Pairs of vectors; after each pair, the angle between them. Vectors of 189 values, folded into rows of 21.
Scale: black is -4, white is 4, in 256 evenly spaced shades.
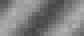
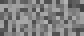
orthogonal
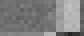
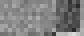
nearly opposite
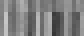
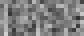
partly aligned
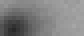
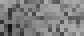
partly aligned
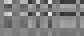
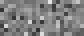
orthogonal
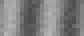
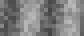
nearly opposite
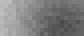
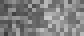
partly opposed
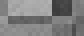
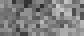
partly opposed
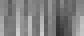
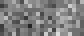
partly opposed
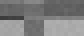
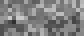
partly opposed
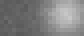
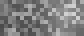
partly aligned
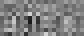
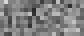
partly aligned
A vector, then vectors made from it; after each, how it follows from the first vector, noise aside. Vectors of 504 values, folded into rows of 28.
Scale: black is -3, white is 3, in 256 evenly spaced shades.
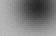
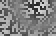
sign-scrambled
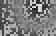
sign-scrambled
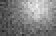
negated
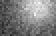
negated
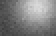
negated
